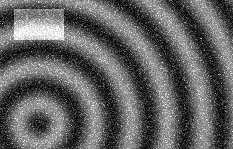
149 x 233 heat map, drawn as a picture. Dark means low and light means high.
The halves do not mirror each other. In the top left lies a patch that is higher than the rest. Rings spread out from the bottom left. The ninth with the highest average is the top left. There is no overall slope.
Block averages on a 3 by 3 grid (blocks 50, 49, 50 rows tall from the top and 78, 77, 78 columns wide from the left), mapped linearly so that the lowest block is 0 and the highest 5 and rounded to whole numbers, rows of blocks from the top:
511 | 011 | 111
